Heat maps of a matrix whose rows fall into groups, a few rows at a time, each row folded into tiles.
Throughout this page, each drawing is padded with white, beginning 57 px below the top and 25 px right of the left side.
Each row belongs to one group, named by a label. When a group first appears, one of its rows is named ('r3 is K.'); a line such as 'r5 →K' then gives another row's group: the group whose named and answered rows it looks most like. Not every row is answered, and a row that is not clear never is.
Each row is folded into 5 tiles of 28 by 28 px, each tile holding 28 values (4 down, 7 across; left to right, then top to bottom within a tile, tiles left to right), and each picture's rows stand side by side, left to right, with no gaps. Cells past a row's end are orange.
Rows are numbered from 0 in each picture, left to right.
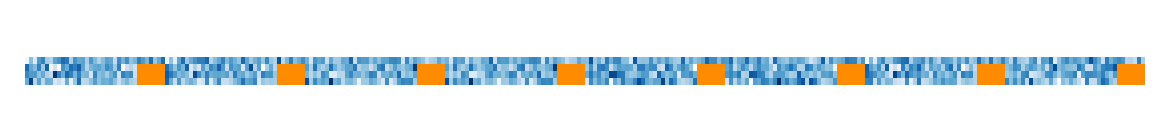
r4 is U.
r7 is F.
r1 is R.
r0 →R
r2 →F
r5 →U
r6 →R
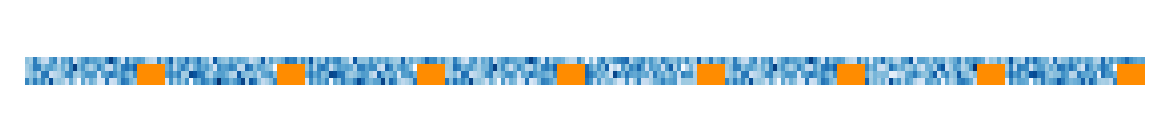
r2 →U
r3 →F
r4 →R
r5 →F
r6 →F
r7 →U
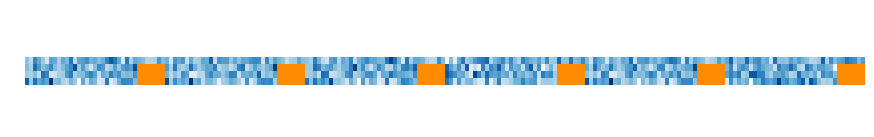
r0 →F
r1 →F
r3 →R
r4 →F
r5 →U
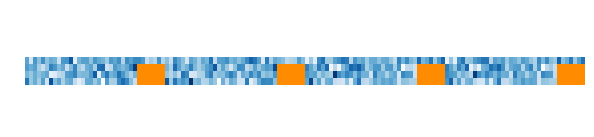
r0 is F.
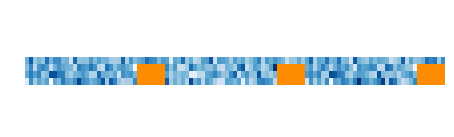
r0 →U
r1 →F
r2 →U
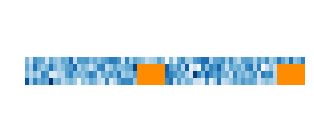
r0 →F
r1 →R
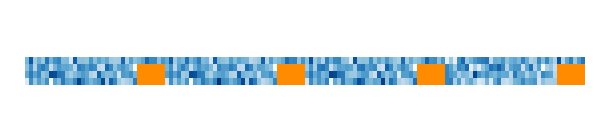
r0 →U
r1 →U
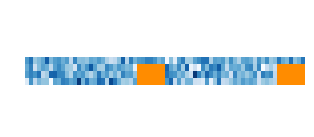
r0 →U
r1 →R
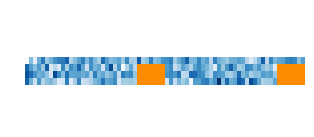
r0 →R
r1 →U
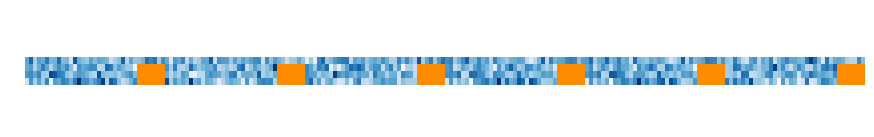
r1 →F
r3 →U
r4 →U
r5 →F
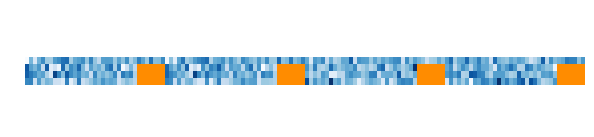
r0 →R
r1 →R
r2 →F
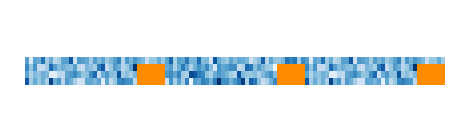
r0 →F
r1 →U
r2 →F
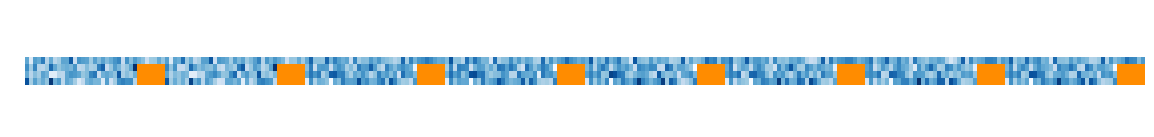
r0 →F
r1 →F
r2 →U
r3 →U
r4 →U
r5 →U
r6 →U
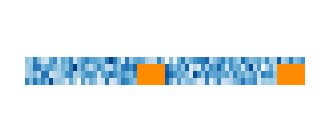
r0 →F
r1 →R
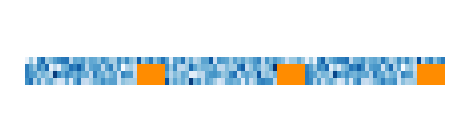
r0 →R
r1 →F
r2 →R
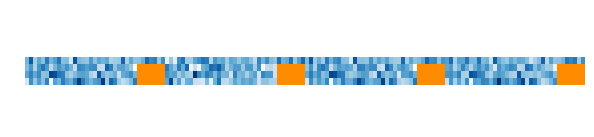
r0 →U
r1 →R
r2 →U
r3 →U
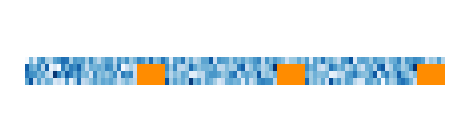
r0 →R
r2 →F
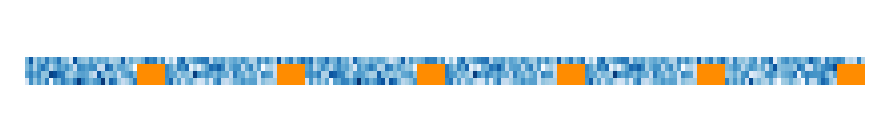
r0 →U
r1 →R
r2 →U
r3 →R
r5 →F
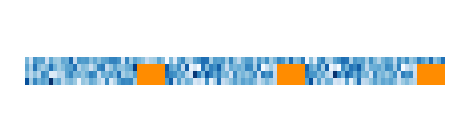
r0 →F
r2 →R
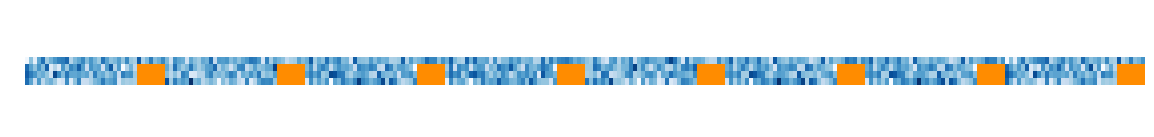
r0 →R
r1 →F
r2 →U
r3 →U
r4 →F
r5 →U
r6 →U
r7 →R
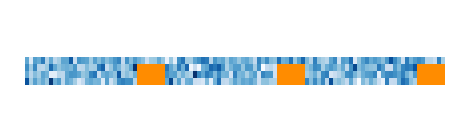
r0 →F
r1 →R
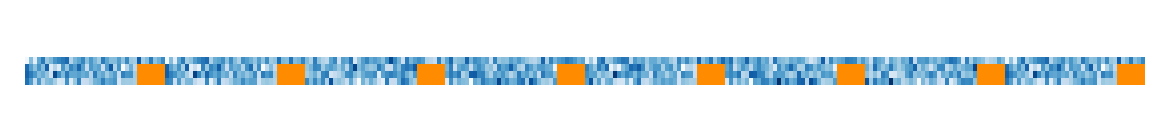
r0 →R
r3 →U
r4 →R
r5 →U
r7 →R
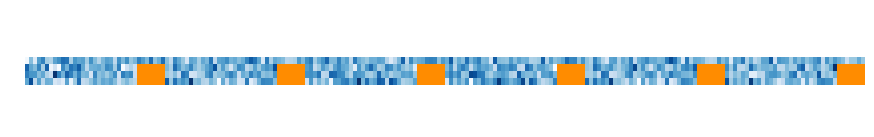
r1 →F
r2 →U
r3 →U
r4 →F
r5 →F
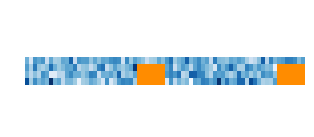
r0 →F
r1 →U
